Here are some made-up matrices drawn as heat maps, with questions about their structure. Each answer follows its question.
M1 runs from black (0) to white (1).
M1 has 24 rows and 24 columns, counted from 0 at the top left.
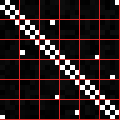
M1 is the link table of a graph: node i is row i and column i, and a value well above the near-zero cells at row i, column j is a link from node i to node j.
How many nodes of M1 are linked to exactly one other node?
0
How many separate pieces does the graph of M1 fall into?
1
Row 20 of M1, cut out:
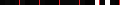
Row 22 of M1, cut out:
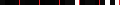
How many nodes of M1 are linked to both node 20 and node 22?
1
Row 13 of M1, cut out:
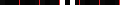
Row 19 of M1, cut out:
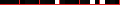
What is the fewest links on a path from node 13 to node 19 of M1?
3
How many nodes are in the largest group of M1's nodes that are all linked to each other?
2
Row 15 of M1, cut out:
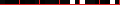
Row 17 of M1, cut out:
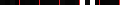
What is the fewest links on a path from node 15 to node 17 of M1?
2
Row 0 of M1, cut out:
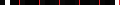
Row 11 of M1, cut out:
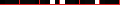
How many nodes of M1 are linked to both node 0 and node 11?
0
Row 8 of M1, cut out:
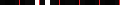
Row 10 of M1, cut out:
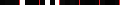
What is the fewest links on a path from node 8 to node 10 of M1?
2
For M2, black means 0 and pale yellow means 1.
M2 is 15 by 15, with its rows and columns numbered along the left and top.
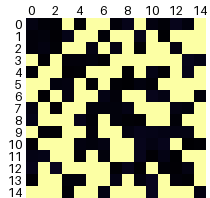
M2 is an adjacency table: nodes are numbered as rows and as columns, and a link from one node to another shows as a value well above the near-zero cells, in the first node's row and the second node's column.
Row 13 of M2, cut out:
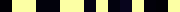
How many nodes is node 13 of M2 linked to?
7
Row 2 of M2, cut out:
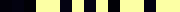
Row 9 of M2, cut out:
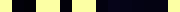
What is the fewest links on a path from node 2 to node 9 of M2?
2
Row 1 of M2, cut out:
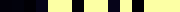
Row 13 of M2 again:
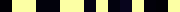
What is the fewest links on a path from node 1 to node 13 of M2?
1
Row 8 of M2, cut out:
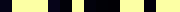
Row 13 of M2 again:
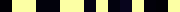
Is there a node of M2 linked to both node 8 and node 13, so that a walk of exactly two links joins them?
yes
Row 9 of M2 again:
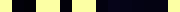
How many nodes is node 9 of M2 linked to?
6
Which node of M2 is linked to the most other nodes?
node 14
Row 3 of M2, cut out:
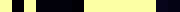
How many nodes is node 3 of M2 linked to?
8
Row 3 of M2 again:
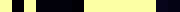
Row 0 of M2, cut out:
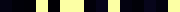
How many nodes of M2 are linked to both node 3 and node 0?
1
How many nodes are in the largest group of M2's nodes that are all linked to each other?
5
